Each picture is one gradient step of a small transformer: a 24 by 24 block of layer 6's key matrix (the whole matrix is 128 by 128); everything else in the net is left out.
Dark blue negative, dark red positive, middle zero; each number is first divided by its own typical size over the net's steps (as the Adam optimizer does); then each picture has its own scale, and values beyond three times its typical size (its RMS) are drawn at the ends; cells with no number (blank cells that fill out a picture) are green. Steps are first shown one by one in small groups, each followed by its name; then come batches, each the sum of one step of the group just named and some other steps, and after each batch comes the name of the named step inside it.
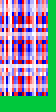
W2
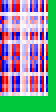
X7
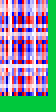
W2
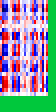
X7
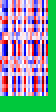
X7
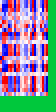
X7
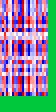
W2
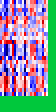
X7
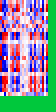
X7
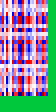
W2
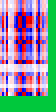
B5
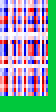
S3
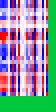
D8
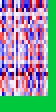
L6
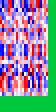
L6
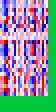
S3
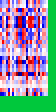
B5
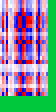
B5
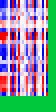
D8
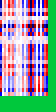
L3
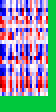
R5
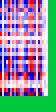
R5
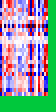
L3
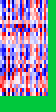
R5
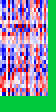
R5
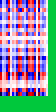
R5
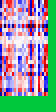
L3
